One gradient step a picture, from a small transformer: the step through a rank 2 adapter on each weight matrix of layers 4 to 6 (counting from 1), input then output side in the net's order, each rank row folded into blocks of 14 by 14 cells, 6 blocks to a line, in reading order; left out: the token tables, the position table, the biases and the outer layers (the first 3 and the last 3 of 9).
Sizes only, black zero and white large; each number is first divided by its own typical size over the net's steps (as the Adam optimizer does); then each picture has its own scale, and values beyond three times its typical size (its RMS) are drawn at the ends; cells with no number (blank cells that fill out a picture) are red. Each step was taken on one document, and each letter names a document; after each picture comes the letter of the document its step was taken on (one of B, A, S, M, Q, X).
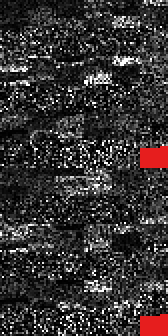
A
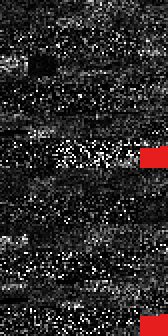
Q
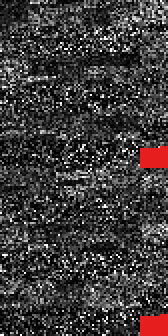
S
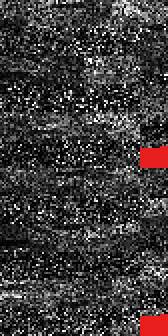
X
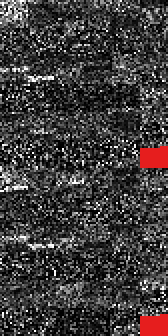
S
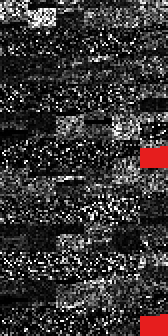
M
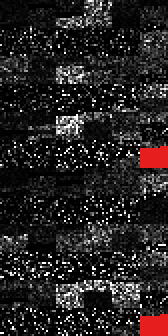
Q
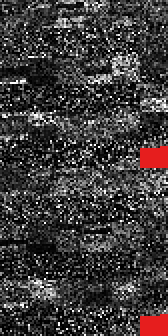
X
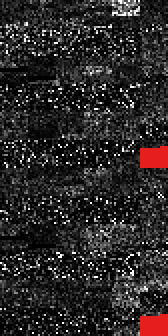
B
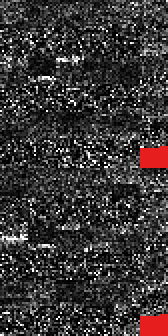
A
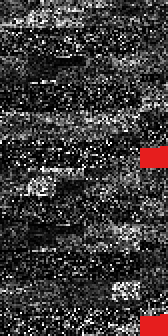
X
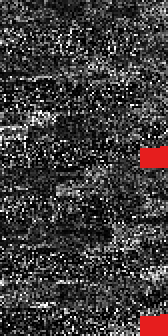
X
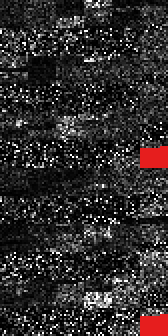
B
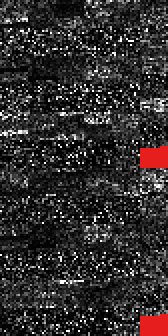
B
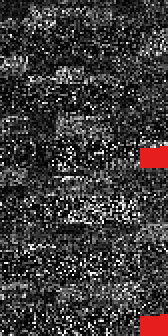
S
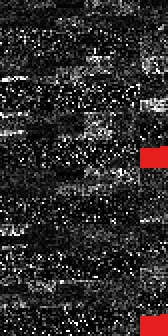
B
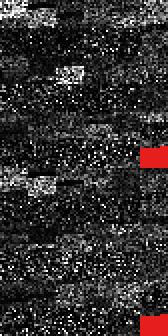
A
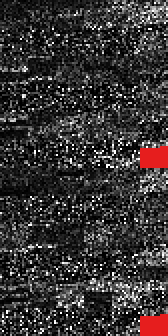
A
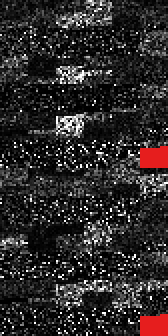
Q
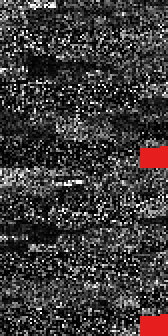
S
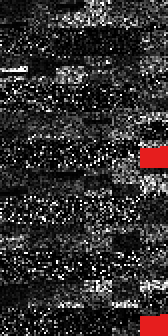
M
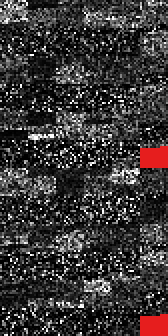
M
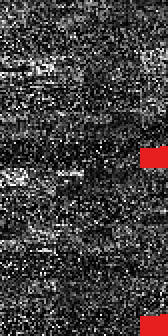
S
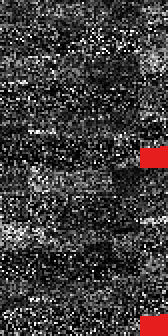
S
